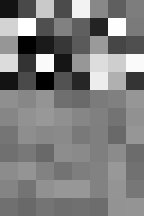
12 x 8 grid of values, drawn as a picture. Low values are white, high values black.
A horizontal seam about 40% of the way down splits the table, and the bottom part is calmer. There is no overall slope. Neither half mirrors the other. Overall the values sit about 50% of the way up the scale. The top left is the roughest part.
